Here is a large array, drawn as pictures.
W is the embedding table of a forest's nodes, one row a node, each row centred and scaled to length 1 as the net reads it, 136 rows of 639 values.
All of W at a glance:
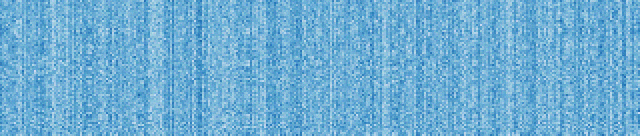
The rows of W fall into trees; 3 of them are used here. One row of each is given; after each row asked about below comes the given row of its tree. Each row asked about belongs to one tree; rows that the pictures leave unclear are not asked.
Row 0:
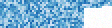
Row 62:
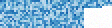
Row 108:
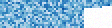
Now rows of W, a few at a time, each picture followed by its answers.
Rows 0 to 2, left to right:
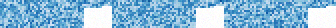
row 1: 0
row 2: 62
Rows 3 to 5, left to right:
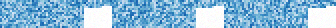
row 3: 0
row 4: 0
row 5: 62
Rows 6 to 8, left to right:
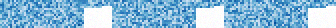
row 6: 0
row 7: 62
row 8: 62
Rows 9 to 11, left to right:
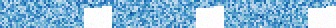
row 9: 0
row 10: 0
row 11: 62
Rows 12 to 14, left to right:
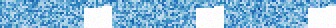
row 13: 62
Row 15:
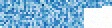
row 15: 62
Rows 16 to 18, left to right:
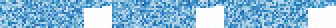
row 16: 108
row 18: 0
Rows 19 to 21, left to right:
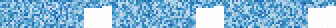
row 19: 62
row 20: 0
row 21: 0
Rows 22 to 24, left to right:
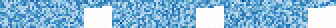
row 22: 0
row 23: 62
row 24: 0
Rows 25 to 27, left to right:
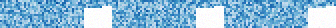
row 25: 62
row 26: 62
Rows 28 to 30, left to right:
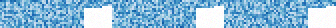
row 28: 62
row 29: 62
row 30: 62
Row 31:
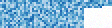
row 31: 62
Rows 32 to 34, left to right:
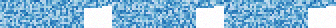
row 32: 62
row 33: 62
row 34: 62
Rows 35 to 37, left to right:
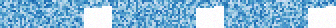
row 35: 0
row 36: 62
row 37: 0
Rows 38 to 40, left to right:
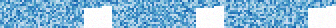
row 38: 0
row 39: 108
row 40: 62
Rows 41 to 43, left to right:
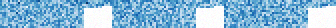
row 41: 0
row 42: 62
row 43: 0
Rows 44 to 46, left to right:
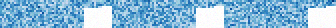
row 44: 0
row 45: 0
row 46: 108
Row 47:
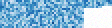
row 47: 0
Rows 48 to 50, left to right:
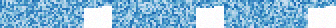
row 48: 0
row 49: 62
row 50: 0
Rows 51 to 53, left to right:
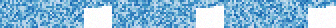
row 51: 0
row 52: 0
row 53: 0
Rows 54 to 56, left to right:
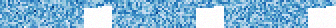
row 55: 62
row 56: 108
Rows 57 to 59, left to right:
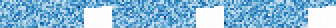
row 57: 0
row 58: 108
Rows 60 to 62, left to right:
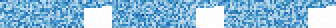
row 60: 62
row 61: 62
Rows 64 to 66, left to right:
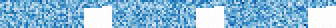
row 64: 62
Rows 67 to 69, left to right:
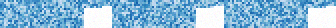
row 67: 0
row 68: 0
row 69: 0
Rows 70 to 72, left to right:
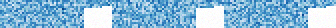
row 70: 108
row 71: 62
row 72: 108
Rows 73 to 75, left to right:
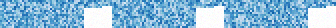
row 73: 62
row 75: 62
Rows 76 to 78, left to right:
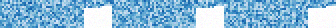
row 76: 0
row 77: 0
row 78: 62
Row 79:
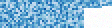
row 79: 62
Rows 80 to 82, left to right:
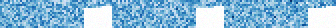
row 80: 0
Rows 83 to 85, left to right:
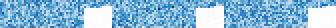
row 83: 0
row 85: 0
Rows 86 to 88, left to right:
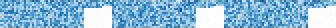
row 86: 62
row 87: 0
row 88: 62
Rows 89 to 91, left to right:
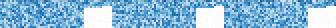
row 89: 0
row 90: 62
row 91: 0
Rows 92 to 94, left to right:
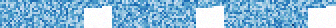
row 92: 62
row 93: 0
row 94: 62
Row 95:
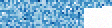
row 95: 62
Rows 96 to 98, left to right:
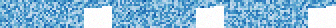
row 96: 62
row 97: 0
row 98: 62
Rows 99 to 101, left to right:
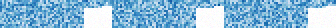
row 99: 0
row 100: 62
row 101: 0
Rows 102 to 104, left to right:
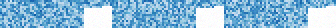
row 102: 0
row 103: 62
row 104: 0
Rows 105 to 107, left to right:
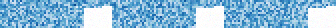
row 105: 0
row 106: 0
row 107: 62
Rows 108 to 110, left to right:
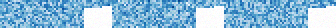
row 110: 62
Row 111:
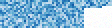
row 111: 108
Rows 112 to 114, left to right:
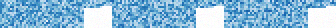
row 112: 0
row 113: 0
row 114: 62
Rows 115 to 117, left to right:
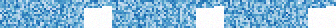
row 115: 62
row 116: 62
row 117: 62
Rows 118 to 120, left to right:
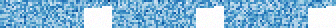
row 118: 108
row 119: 62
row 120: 62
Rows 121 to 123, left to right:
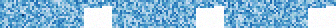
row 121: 0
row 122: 62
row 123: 62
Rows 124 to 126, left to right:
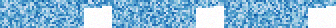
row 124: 0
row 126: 62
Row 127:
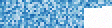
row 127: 62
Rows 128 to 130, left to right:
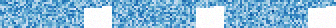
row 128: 108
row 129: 0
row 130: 62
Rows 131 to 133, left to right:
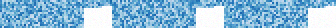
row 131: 0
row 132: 0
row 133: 0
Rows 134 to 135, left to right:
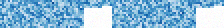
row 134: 0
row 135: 0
